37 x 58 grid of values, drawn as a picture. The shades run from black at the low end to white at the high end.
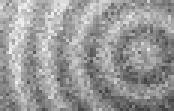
No single row or column stands out from its neighbours. The ninth with the highest average is the top left. The histogram is bell-shaped. Concentric rings centre on the middle right. On average the colour sits 60% of the way up the scale. The ninth with the lowest average is the bottom right. The field climbs toward the top left.
